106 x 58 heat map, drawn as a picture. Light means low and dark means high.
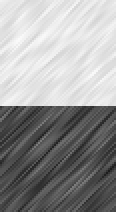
It is made of 2 by 1 panels. Panel 1,1: very low, slanting up to the right, faint in contrast. Panel 2,1: high, slanting up to the right.
